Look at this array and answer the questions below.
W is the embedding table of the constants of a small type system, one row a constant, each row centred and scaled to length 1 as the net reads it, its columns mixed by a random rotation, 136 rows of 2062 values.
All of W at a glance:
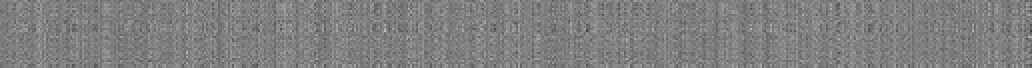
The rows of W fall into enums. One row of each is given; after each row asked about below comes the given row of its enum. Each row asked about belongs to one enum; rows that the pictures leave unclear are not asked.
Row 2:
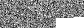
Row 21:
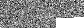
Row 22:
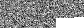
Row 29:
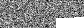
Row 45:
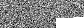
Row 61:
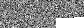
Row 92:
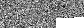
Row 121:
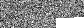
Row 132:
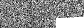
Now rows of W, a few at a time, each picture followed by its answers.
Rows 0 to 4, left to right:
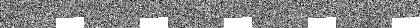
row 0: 121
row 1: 61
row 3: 21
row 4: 132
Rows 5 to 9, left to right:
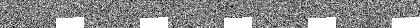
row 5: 45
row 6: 29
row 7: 92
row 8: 22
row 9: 132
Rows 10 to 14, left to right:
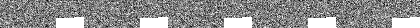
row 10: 29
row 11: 22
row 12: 22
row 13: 61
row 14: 21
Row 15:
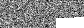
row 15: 29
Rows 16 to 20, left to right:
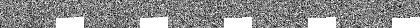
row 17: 132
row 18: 22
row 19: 22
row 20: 92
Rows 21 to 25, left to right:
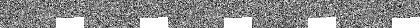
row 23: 21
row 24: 132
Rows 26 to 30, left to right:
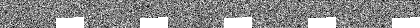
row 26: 45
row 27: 92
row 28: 132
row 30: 29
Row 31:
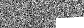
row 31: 132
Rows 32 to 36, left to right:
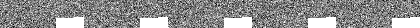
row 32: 45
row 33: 22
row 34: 21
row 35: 121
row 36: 61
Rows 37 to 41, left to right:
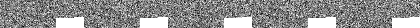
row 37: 22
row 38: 2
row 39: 132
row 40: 2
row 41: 45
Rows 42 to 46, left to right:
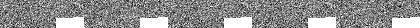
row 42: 45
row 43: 21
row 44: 45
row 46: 92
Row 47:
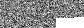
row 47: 22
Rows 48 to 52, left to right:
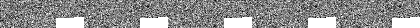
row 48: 121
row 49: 92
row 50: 29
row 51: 92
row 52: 92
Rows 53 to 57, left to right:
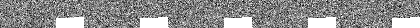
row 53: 132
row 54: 22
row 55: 21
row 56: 21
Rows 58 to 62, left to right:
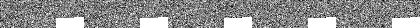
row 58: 121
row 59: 121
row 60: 92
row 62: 29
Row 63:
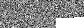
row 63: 61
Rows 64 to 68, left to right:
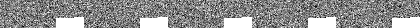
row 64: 22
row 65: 45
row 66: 2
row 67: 92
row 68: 92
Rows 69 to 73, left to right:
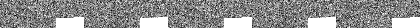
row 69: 2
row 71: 2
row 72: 132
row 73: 121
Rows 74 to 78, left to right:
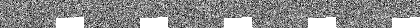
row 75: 45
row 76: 2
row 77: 21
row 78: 21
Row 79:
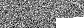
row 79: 45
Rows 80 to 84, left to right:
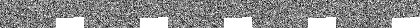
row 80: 2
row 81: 22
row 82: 22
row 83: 21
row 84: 132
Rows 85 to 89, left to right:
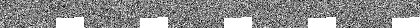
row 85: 92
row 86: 2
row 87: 45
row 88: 61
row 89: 45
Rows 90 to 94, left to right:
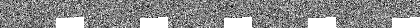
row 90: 132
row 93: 2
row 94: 21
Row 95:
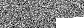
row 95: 45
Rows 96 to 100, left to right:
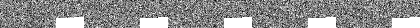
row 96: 132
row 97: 61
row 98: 29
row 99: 2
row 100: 2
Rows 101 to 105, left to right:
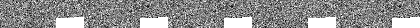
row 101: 132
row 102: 92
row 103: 92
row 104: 45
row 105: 92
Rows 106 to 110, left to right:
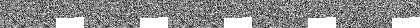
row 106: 22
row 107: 22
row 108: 22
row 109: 2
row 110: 45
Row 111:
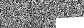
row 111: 132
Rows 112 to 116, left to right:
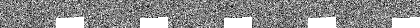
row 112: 132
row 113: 92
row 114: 92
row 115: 132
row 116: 21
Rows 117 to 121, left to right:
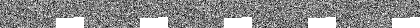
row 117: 2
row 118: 22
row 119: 2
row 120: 45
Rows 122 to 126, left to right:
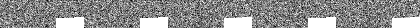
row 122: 29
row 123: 29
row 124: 132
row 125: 22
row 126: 132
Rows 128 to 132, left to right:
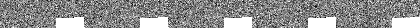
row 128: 61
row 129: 21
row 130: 21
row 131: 92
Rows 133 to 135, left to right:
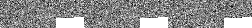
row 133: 21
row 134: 21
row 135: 92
